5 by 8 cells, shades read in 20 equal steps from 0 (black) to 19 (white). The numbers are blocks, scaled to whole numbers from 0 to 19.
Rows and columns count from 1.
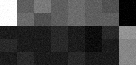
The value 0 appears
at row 1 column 8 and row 2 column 8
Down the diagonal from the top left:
19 8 2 3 3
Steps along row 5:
up down same up down same up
